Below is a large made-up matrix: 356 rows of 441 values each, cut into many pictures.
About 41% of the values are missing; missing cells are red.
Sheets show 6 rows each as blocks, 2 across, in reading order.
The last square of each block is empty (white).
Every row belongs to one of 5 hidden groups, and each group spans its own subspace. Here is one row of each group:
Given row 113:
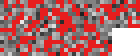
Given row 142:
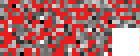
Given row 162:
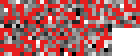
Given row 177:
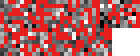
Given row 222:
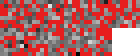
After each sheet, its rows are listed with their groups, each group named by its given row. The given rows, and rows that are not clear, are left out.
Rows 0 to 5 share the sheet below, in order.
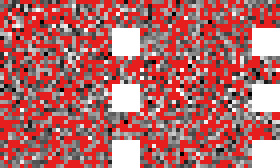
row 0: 177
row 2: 222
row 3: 162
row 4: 142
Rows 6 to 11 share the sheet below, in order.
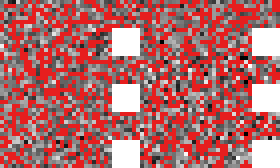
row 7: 222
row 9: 222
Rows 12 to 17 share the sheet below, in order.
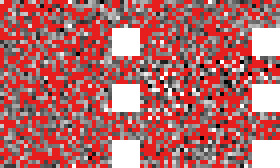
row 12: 222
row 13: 222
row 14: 142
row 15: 113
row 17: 142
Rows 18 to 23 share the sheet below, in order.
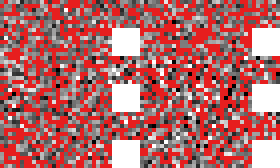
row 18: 177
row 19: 142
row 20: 162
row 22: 142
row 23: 113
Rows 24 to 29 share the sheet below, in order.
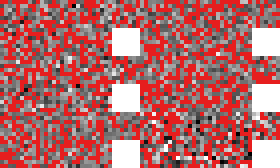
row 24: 113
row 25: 222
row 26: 222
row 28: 222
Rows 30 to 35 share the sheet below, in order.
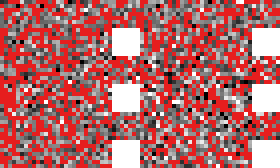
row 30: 222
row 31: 222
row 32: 177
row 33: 222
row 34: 222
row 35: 222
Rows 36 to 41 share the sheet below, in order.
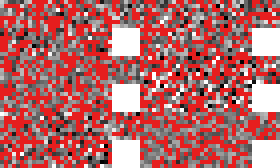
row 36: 222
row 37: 113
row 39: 177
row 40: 222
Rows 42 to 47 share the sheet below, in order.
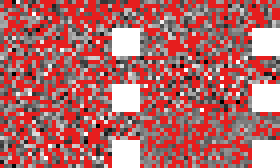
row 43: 113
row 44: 177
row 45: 177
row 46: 177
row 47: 177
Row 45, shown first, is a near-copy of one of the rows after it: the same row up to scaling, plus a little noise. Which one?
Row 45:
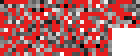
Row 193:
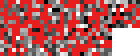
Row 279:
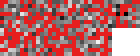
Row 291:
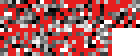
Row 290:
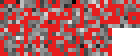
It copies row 290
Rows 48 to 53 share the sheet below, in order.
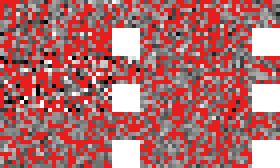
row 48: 142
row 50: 222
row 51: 162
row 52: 142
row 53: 113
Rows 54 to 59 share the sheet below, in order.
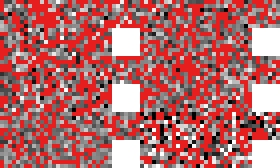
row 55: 222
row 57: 177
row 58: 113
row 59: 162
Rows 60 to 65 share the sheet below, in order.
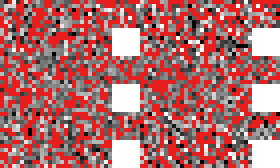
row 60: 162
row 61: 162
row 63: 177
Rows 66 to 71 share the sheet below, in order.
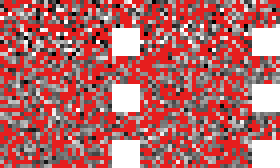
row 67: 142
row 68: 222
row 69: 142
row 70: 177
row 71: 113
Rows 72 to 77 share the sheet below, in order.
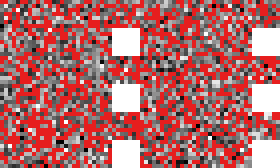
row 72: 142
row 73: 113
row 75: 142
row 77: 177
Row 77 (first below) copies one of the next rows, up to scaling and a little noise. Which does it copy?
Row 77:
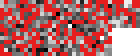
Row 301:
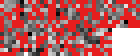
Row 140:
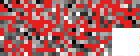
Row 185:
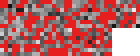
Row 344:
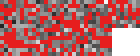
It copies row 301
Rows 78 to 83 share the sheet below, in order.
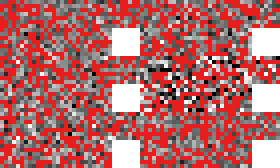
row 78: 222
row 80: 142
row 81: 222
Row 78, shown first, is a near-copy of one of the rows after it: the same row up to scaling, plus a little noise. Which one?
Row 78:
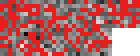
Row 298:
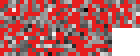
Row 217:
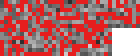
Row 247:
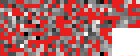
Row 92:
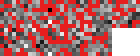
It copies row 247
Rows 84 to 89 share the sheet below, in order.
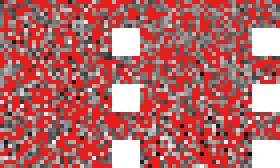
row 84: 222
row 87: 177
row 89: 222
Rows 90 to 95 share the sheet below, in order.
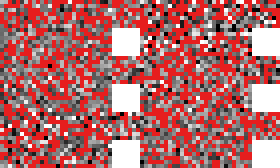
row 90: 222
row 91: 142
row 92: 222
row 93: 222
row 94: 113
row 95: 177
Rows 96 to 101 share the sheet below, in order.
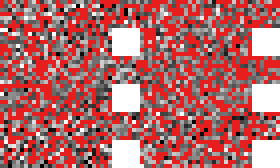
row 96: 113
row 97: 177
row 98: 177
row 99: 142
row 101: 177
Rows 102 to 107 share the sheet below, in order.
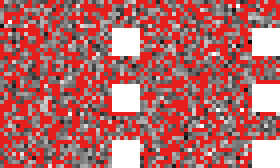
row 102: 177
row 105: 222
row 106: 222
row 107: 222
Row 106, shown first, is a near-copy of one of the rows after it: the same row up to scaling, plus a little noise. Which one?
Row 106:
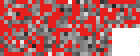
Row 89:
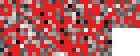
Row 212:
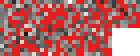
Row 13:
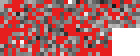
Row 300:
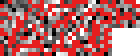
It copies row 13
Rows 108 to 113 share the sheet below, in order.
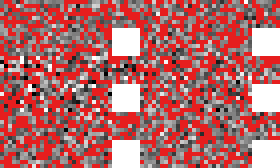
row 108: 177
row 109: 222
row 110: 177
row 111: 142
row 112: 222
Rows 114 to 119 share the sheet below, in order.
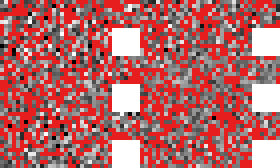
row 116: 113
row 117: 142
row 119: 113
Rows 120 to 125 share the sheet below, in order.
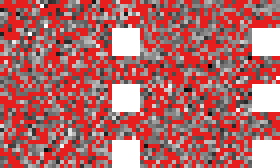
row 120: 222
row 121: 177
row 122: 142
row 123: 177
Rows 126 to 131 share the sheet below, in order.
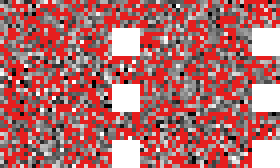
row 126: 142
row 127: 142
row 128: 222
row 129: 142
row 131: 177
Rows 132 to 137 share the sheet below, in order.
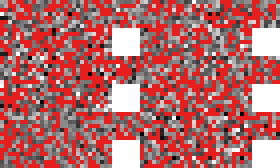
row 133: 177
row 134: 177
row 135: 222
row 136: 177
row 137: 142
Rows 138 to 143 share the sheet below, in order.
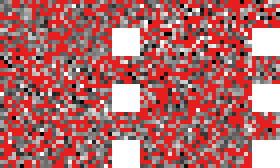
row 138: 113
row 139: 222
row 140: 177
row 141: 113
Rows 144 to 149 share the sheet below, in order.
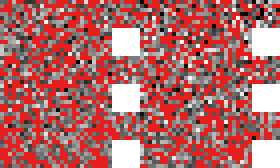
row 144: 222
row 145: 162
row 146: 113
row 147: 177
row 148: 113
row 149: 222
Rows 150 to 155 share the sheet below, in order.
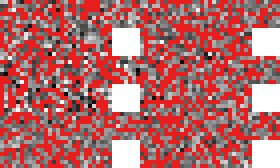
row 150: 222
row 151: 222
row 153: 222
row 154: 177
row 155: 142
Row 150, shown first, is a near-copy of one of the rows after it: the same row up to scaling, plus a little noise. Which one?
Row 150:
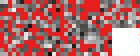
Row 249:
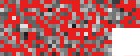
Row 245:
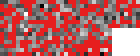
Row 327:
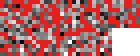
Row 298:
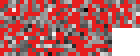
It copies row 298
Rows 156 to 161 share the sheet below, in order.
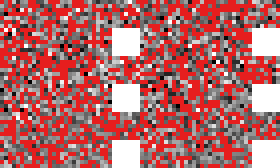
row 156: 177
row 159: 113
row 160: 142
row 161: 113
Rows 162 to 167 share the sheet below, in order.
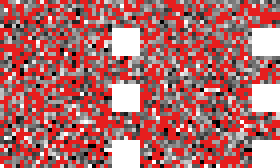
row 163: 113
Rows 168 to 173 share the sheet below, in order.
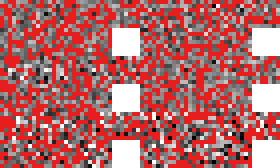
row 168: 113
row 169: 113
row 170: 113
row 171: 113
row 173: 162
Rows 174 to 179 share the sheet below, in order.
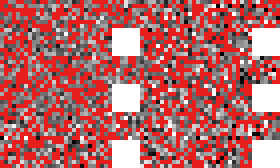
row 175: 113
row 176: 177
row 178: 177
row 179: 142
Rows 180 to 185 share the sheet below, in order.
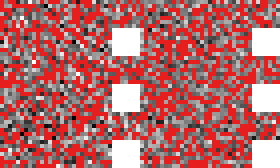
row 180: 142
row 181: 222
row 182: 142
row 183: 142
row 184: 113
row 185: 177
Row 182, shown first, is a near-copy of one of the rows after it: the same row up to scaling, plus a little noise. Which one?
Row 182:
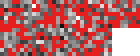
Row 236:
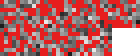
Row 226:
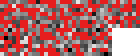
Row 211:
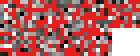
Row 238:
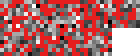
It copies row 238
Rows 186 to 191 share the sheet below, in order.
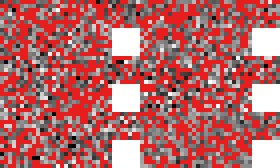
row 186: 222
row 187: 142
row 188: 162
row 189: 142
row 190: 142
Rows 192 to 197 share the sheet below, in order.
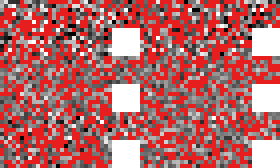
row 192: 142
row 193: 177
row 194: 222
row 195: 177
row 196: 113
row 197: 113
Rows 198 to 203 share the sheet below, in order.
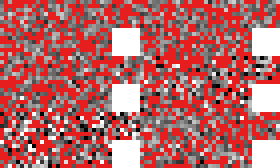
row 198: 113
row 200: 222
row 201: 177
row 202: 113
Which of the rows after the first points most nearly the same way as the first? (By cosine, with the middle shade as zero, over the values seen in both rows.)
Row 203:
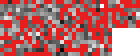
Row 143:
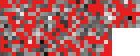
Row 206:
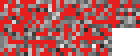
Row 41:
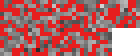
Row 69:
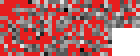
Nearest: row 41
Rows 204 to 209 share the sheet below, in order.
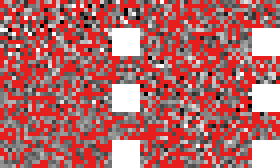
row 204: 113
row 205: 222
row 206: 177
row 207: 177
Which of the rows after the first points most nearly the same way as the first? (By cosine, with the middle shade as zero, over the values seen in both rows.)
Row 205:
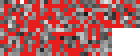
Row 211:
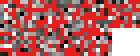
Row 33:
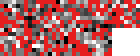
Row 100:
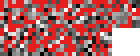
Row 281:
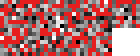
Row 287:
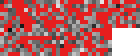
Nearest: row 287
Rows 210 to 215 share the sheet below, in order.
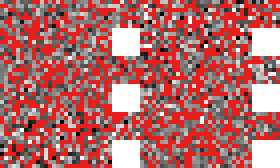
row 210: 113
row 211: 142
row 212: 222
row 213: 162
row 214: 142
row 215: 222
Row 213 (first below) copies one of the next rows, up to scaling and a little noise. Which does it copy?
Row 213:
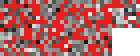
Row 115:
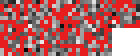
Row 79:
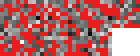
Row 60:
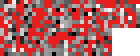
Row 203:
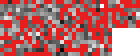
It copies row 60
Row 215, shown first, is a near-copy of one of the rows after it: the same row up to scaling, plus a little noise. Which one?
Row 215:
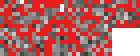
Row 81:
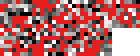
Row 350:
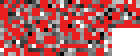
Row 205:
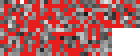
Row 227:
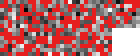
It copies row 205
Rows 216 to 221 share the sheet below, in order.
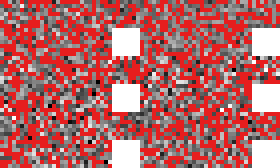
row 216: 177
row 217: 222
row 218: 142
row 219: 113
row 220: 142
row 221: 222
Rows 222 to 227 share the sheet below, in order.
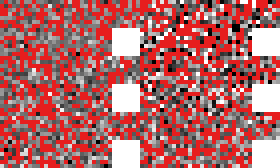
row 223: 222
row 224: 177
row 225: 142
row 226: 142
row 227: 222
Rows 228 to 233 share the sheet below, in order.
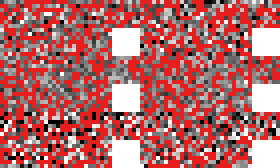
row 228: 113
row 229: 222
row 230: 177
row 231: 222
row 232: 177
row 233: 177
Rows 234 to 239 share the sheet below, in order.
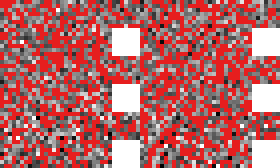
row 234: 222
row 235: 222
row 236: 142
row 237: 142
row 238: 142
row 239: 222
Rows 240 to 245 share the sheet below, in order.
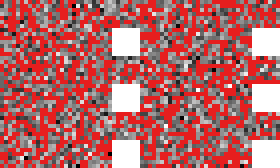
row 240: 113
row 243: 113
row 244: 222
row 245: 222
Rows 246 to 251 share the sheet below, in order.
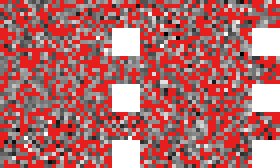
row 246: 142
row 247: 222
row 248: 177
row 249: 222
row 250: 177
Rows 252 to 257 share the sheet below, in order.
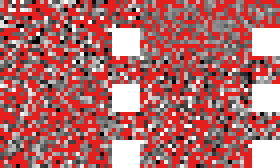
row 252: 177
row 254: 113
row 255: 142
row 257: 113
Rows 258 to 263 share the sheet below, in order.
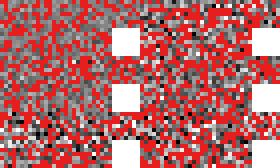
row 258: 177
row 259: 113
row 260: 113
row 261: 222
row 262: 177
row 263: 222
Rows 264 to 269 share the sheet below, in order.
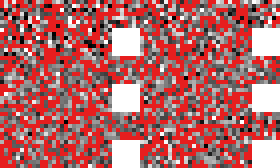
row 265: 142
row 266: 142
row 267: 142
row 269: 113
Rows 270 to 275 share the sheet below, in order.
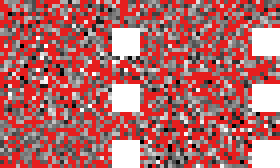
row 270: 222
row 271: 113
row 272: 113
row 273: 113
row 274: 177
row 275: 113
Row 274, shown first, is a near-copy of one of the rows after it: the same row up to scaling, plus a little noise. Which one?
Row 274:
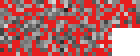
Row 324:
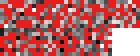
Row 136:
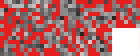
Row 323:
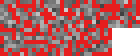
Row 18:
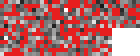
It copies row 324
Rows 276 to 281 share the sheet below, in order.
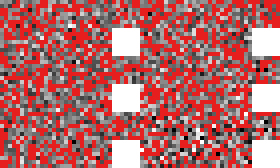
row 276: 142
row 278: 113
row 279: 177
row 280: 177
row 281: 142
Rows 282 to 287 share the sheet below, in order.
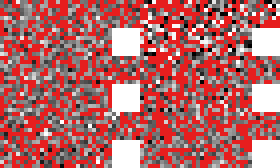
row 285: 142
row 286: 222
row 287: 222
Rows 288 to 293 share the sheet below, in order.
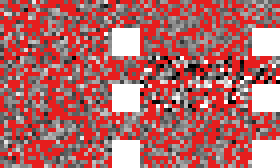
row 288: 177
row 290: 177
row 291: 177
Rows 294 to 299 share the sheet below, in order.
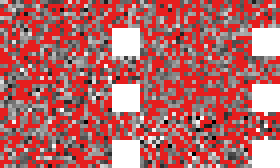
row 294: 222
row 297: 222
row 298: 222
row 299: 222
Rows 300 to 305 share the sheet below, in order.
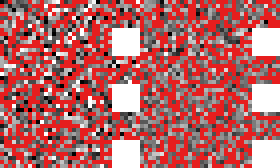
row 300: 222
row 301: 177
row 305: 222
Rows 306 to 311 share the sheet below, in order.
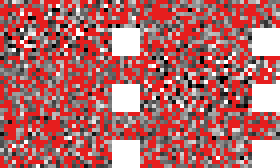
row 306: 177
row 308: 222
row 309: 222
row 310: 113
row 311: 142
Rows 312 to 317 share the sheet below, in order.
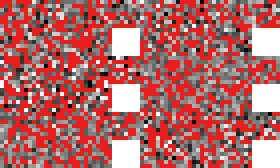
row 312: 113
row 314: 113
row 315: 142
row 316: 177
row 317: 177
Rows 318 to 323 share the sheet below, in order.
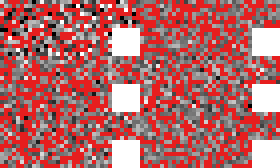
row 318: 113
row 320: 142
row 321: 142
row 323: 177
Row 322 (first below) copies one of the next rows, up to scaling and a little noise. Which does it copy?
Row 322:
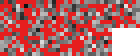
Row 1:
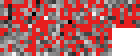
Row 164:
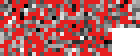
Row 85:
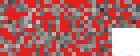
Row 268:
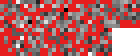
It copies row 164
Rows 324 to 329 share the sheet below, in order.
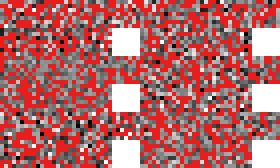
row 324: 177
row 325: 222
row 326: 142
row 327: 222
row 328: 142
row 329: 142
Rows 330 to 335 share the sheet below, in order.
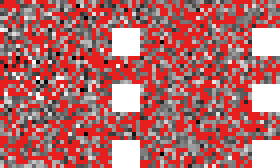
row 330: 113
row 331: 222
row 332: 142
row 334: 177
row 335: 222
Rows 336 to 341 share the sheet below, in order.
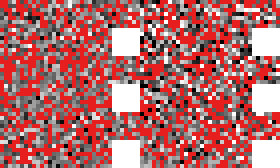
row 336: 177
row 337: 142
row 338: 177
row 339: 113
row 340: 113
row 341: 162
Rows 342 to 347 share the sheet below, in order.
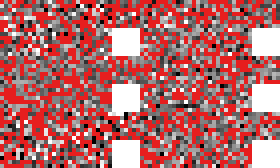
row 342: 113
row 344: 177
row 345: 177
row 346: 222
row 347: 222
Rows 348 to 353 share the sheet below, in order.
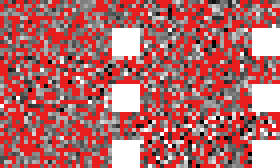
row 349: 142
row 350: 222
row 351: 113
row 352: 142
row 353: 113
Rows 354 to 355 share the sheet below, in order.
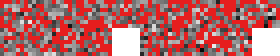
